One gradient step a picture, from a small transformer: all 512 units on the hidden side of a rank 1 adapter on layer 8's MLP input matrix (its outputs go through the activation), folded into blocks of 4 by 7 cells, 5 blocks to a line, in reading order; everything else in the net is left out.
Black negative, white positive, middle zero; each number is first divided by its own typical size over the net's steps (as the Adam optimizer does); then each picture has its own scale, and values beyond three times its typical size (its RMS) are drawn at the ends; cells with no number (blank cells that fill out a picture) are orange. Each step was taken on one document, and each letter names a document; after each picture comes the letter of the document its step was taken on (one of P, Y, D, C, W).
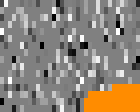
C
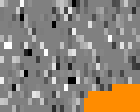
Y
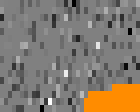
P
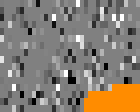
P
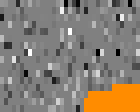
Y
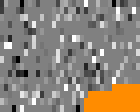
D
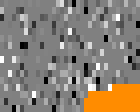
Y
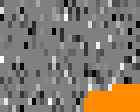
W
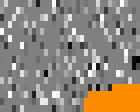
C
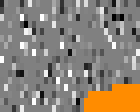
D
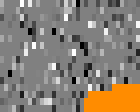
W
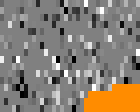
P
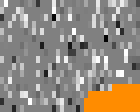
C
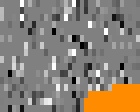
W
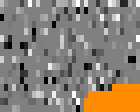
Y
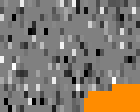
W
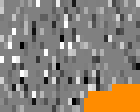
Y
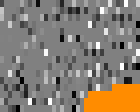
P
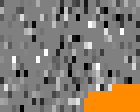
D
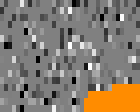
Y
